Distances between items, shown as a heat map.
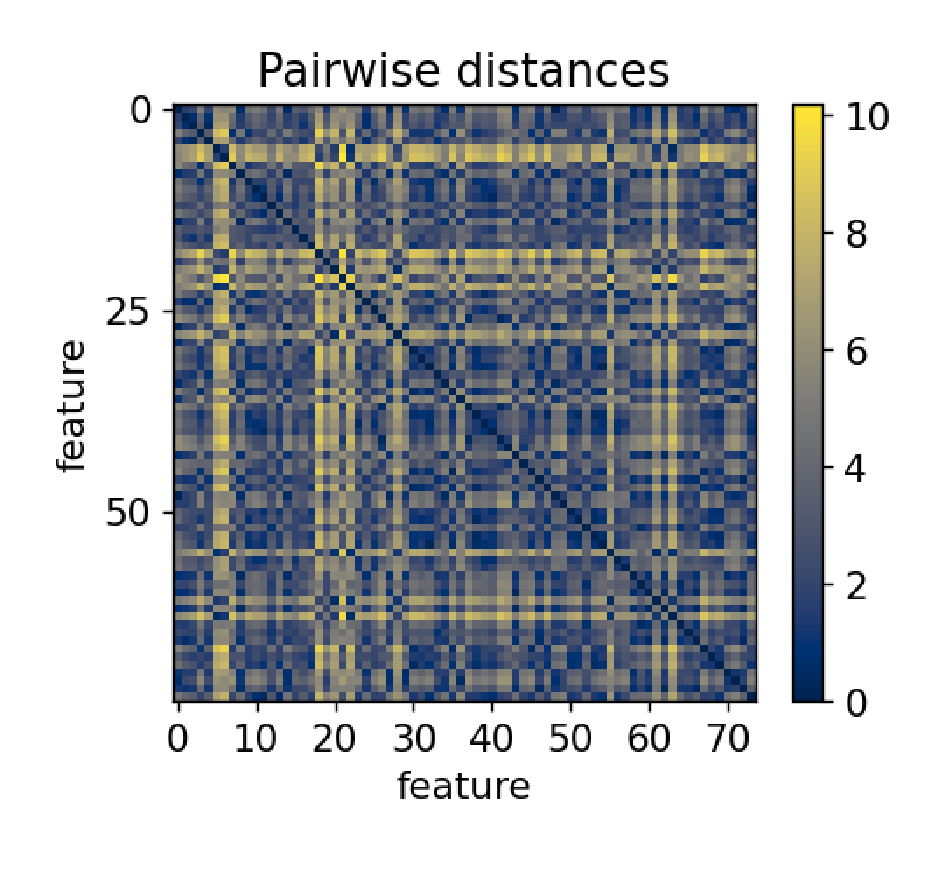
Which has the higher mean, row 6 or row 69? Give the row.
6
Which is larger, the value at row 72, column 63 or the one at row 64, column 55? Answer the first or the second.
the first
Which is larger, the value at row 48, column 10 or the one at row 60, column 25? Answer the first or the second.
the first
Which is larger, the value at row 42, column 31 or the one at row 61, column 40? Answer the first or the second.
the second
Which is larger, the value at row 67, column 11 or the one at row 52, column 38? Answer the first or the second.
the second
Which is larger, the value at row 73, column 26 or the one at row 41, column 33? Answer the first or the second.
the second
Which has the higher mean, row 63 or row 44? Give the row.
63
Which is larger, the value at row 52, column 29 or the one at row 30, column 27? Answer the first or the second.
the second
